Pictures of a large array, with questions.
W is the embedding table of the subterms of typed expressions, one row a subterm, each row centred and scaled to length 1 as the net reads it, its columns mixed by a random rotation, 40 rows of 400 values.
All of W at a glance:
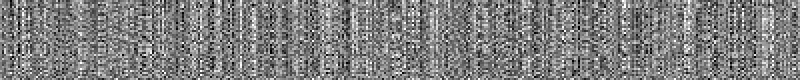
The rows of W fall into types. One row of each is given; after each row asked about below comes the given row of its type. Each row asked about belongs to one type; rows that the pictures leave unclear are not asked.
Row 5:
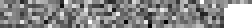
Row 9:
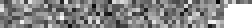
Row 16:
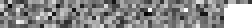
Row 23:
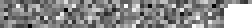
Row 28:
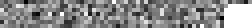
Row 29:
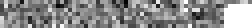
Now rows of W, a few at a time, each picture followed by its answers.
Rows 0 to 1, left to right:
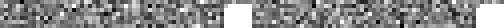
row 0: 23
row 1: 5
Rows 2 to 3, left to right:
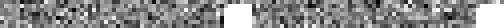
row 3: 29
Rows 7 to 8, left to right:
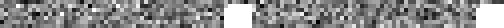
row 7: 28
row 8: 16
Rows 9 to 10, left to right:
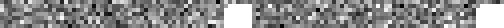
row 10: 23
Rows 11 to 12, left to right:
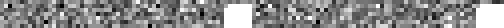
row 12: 23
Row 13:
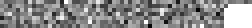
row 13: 5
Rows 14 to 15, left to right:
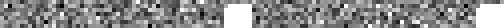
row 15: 23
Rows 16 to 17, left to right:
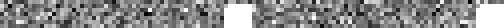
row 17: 9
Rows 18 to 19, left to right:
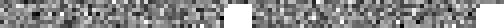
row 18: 28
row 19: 5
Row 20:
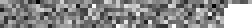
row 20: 23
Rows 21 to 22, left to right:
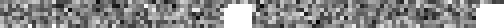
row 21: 29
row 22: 16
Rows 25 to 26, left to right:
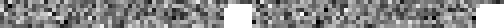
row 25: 16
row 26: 28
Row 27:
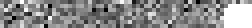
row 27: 9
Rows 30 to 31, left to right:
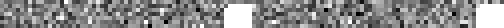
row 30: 5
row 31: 9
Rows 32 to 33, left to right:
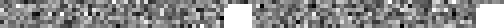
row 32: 28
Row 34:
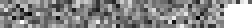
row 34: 9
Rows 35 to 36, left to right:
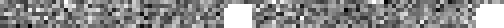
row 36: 9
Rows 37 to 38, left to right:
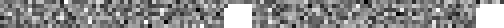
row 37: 5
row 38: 16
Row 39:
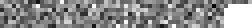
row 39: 23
